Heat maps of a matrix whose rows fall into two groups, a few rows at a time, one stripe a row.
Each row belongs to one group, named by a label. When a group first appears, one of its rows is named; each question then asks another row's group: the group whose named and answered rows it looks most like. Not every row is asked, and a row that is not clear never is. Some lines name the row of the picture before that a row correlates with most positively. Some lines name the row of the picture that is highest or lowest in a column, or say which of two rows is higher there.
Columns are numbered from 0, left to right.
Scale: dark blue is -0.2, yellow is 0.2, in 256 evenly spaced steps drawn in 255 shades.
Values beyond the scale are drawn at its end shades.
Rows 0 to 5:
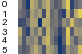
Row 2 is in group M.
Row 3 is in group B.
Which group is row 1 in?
B
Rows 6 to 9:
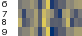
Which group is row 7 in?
M
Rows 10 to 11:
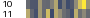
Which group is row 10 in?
B
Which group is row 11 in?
B
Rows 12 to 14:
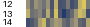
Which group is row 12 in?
B
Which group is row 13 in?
B
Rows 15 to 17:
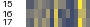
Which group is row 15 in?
B
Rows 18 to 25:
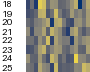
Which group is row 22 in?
B
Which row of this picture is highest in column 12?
24
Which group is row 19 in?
M
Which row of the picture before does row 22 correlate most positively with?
16
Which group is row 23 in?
M
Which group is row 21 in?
M
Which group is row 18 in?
M
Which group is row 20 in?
B
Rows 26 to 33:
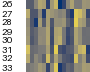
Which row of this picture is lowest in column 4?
27
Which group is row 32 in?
B
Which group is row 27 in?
B
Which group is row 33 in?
M
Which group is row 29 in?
B
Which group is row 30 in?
B
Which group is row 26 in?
M
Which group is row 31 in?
B
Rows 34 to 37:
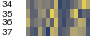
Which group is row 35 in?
M
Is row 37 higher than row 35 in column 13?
Yes
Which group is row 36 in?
B
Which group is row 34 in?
B
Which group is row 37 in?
M
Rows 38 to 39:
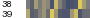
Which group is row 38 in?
B
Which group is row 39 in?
M
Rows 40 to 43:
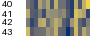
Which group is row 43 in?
B
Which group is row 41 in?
B
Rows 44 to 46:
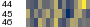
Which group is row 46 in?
M
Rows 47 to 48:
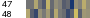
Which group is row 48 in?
B
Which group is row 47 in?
B
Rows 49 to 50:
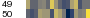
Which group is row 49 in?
M
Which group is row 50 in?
B
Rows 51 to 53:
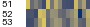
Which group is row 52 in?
M
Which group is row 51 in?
B
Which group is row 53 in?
M
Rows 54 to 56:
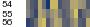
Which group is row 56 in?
M
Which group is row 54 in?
M
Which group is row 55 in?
M
